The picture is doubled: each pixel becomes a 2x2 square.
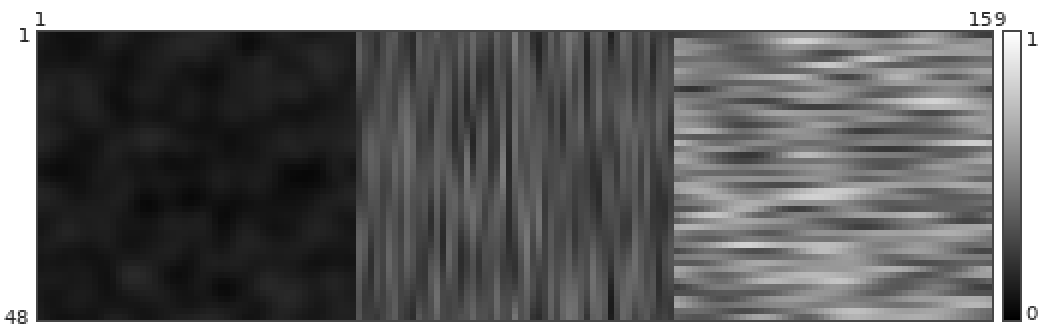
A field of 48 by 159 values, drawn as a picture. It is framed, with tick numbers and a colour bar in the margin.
The table splits into one row of 3 panels. Panel 1,1: very low, blotchy, faint in contrast. Panel 1,2: low, streaked downward. Panel 1,3: middling, streaked across, strong in contrast.
